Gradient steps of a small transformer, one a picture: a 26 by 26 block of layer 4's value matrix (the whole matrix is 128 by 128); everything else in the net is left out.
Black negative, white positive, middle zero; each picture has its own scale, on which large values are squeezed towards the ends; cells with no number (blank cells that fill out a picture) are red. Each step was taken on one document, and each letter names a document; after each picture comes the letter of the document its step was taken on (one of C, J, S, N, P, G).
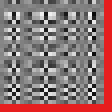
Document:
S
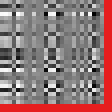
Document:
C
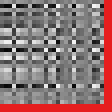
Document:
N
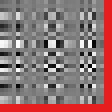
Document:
C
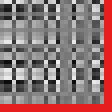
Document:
N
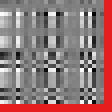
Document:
C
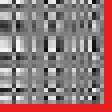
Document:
C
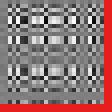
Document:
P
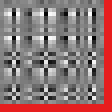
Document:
S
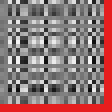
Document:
P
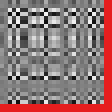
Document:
P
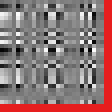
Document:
C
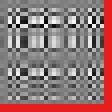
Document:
P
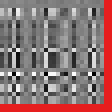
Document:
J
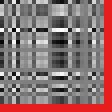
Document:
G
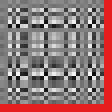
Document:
P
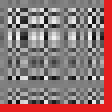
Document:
P
